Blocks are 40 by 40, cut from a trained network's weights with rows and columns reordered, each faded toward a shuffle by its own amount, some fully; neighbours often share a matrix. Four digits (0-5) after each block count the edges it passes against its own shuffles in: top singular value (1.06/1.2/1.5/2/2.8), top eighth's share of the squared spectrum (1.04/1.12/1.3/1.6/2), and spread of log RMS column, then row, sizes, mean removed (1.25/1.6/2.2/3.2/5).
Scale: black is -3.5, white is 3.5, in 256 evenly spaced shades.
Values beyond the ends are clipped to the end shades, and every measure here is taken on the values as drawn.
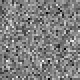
1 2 0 0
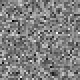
2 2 0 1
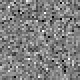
0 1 0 0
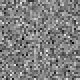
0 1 0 0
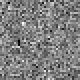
2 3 0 0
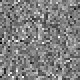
2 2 1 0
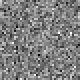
0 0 0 0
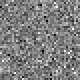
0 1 0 0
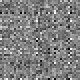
4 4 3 2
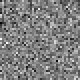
2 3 0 0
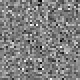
3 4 2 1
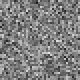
1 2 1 0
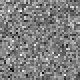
0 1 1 0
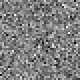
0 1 0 0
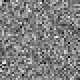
1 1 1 0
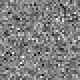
1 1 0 0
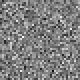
0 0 0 0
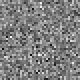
0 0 0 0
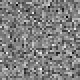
2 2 0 1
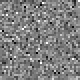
0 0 0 0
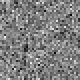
0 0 0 0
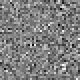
2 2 0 1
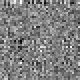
3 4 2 2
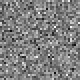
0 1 0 0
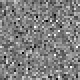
1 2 0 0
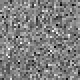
1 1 0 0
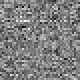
3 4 1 2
